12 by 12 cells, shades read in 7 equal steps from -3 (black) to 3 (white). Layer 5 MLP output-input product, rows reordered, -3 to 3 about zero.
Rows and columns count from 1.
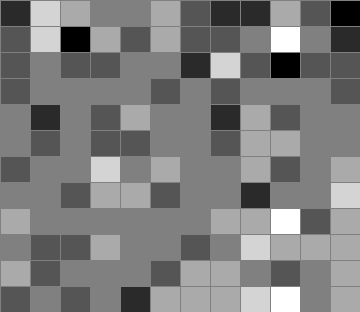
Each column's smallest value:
-2 -2 -3 -1 -2 -1 -2 -2 -2 -3 -1 -3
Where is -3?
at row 1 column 12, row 2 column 3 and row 3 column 10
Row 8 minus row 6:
0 1 -1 2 2 -1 0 1 -3 -1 0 2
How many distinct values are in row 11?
3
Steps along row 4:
up same same same down up down up same same down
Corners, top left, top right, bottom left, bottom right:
-2 -3 -1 1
